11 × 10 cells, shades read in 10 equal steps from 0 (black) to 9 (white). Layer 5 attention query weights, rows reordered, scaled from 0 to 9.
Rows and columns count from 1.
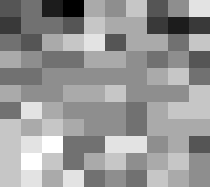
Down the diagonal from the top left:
3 4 6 4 5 7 4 6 6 5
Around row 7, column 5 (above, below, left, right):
6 5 5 5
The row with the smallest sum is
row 2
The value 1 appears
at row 1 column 3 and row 2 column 9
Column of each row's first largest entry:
10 5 5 1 9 6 2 1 3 2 2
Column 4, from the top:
0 3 7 4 5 6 5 6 4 4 8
